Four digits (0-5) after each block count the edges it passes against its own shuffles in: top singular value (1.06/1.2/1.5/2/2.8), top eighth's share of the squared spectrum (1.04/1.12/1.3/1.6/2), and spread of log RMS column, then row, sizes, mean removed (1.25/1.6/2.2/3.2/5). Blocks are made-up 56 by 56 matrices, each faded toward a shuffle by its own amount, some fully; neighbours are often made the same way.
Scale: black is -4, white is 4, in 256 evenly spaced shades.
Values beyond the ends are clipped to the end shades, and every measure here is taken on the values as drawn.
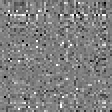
4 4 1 2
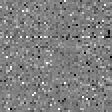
3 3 1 1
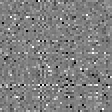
4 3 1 2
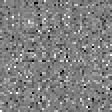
3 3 1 1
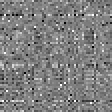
4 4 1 2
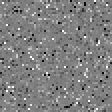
0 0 0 0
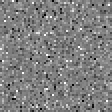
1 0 0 0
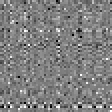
5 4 2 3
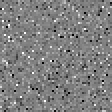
0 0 0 0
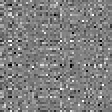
4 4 2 2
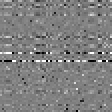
5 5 1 3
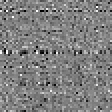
4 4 2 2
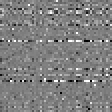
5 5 2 3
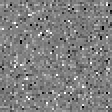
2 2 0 0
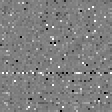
3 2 0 1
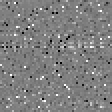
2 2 0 0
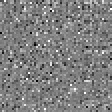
3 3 1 1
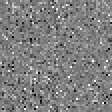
0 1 1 0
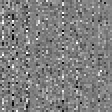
2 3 3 0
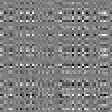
5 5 4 4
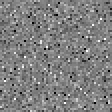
2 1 0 0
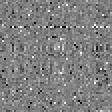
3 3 1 1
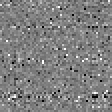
3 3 0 2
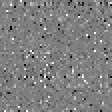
3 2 1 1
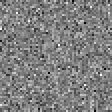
0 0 0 0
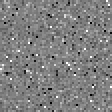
0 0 0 0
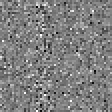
1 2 2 0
